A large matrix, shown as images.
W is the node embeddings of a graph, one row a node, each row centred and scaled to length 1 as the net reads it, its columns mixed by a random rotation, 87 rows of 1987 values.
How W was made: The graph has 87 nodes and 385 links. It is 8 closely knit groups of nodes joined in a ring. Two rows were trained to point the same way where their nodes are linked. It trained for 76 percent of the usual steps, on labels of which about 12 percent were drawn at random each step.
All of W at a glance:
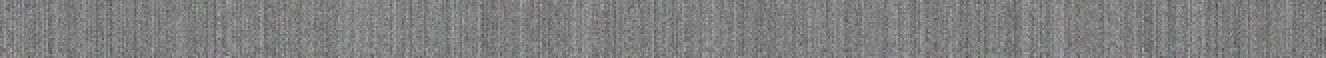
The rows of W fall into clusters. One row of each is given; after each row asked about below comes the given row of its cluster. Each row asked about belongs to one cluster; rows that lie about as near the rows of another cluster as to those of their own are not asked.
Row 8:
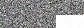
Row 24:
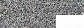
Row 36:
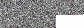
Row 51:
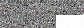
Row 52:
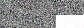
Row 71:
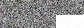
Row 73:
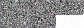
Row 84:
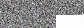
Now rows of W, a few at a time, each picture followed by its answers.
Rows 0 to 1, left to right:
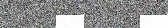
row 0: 51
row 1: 24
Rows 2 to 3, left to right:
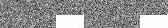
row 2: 71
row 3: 24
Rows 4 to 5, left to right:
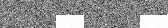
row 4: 71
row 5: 52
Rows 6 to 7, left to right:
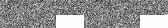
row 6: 51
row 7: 51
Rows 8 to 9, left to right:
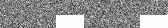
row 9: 71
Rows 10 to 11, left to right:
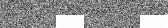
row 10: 51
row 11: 24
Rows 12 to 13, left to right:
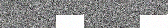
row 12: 51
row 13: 36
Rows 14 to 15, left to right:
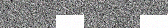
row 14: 84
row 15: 73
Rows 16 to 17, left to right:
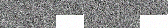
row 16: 52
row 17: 84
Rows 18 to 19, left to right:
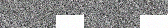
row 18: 24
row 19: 73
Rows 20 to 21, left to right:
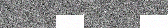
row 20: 84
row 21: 52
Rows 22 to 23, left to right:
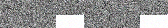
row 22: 84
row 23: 8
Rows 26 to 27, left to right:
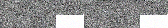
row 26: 73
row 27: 52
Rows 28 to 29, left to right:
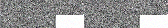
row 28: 36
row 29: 36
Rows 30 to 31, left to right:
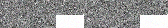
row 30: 73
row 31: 71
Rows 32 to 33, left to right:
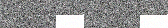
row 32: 36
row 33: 52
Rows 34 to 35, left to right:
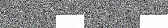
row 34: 8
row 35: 8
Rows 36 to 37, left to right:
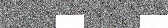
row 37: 52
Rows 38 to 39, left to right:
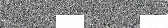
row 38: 36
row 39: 24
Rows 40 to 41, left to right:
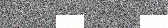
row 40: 8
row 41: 71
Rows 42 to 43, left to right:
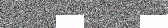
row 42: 8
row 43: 71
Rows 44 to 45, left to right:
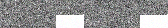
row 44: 36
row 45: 52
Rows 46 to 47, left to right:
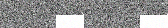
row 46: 84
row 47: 24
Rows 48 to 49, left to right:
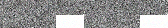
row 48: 71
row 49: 84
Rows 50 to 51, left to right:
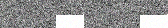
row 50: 71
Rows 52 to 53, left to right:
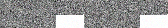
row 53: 8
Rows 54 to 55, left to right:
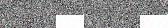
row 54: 52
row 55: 24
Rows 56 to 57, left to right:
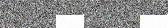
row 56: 84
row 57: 71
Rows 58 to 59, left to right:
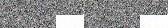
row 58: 71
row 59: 36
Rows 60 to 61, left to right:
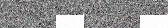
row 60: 71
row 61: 24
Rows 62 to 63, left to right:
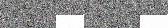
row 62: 52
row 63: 52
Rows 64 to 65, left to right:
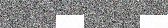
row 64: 8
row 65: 36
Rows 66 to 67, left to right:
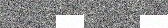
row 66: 36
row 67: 36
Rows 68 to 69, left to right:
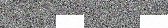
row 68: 52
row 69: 8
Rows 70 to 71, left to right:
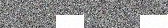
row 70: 36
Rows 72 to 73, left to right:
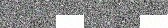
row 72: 73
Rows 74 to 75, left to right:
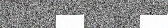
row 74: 51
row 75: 73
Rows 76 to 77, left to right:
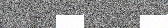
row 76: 73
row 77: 36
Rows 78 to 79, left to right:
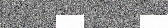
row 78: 8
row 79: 71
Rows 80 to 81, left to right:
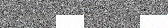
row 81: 8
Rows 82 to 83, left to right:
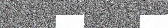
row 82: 84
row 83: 8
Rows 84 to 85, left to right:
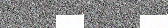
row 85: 84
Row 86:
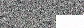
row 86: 71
